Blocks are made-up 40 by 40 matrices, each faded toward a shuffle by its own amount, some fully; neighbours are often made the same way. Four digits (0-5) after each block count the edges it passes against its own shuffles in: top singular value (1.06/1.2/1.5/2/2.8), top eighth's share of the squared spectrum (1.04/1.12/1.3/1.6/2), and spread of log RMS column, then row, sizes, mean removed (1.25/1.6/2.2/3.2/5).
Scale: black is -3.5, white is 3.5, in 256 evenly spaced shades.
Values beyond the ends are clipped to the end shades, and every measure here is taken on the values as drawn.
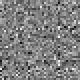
3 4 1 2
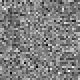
3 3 1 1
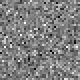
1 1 0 0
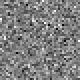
1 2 0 0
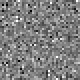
1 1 0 0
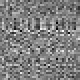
4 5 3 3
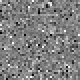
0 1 0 0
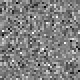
1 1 0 0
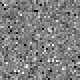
0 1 0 0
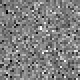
0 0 0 0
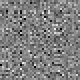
3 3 2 1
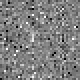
3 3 1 0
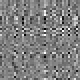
4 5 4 3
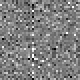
3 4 2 1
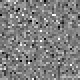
0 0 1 0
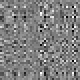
4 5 3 3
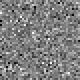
0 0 0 0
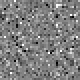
3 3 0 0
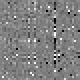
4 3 1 0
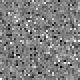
0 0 0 0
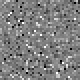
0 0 0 0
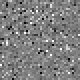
1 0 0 0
